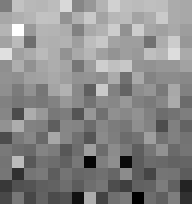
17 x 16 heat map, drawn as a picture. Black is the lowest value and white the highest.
No regular stripes run through it. No row or column stands out. Values change most from cell to cell in the bottom middle. The field climbs toward the top.
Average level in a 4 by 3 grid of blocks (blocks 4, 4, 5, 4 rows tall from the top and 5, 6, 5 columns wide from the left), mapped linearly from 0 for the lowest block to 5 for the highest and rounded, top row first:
555 / 444 / 222 / 000
